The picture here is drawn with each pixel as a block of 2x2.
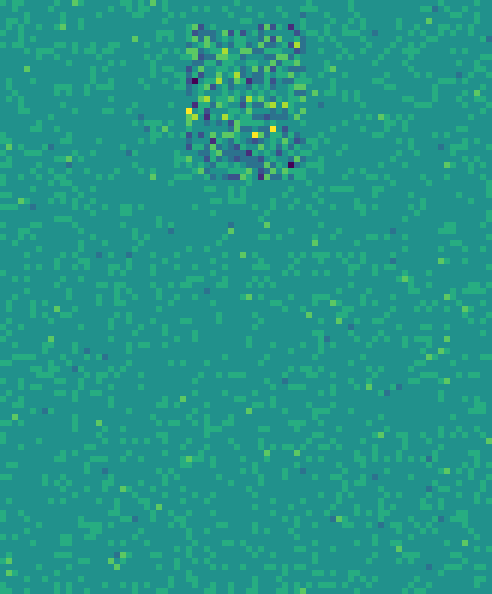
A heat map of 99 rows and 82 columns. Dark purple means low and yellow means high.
Mirror symmetry: none. Stripes: none. Grain: fine. Odd patch: rougher, in the top middle. Slope: none. Odd rows or columns: none. Roughest part: top middle.
